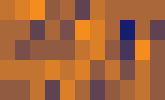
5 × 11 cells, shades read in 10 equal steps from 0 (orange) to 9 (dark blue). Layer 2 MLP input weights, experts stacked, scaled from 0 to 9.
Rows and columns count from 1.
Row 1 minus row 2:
-1 -2 -6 1 -2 6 1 0 -6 0 -3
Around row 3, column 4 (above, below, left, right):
3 1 4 4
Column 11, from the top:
3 6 4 4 4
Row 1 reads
2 1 0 4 3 6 2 3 3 3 3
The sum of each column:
14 15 14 18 15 12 14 16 27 10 21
